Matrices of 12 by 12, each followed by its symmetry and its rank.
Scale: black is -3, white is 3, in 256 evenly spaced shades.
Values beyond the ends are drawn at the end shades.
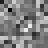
symmetric, full rank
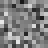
antisymmetric, full rank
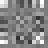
symmetric, rank two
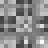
symmetric, rank two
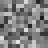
antisymmetric, full rank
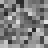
neither, full rank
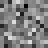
neither, full rank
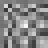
symmetric, rank two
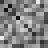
symmetric, full rank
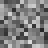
antisymmetric, full rank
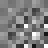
symmetric, rank two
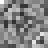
symmetric, full rank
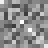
symmetric, full rank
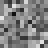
neither, full rank
